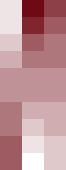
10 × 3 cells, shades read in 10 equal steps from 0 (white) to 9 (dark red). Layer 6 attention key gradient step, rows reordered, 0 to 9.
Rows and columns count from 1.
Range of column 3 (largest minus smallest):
5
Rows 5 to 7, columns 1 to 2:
4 4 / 4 4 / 5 3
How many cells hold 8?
1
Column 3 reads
7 6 5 5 4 4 3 3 2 2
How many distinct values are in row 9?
3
